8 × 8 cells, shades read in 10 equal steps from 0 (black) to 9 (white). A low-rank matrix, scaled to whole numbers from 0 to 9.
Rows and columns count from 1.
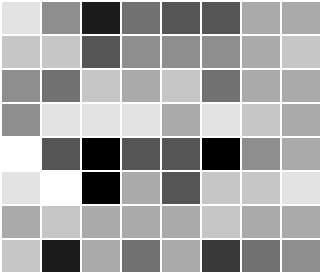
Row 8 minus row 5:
-2 -2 6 1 3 2 -1 -1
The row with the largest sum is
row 4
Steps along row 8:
down up down up down up up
